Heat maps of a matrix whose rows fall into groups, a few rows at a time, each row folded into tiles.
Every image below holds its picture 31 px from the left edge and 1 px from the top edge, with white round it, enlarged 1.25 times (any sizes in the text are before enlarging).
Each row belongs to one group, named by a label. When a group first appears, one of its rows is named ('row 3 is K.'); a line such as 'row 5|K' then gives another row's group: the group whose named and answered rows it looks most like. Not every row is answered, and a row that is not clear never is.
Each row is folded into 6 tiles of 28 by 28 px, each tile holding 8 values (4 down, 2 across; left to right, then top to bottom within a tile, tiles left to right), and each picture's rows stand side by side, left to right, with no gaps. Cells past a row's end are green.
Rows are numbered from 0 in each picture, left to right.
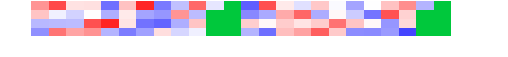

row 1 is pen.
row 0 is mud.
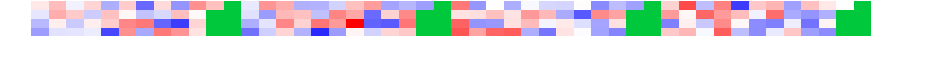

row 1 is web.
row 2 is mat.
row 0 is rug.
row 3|mud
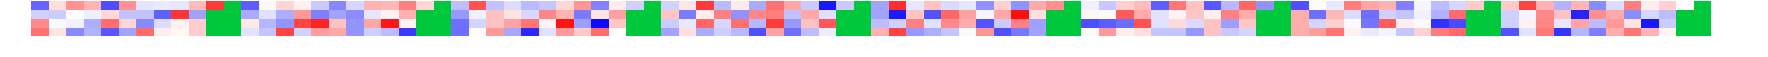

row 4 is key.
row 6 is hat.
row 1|pen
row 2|web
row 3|web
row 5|mud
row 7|web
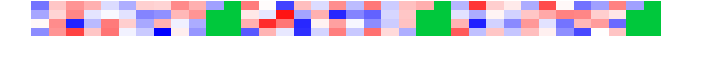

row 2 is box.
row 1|rug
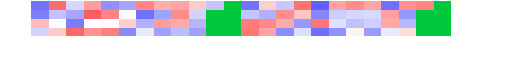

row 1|key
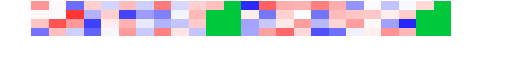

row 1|hat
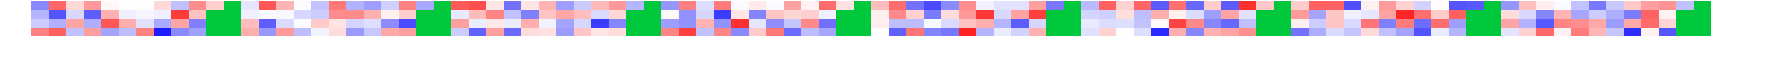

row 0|key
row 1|box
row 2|box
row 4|box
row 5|rug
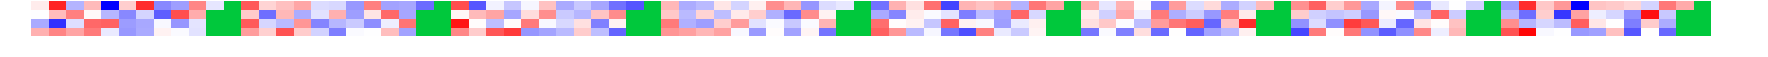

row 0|mud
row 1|mat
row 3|mat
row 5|rug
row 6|mud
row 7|key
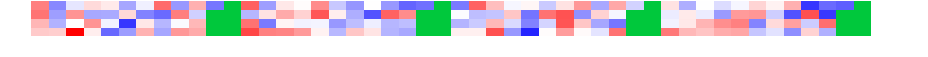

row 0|mat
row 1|mat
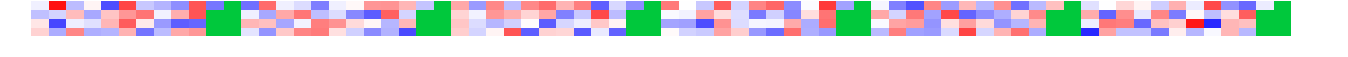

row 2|mat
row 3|mud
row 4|rug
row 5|rug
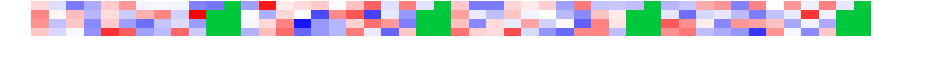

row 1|web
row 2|mat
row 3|key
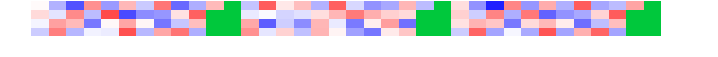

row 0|rug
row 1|box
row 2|rug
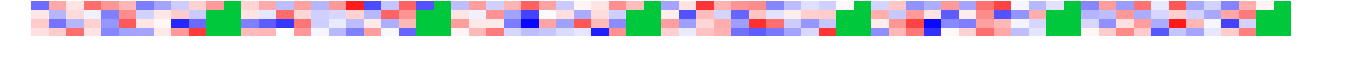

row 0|hat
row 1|mud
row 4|web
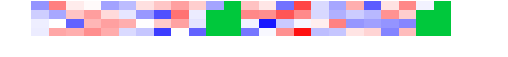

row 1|mud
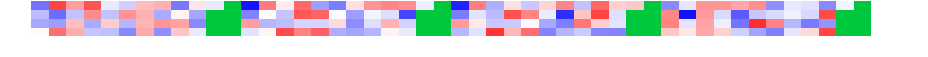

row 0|web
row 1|pen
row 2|pen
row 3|hat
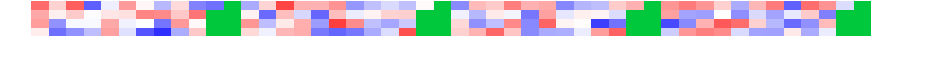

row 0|box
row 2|hat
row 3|mud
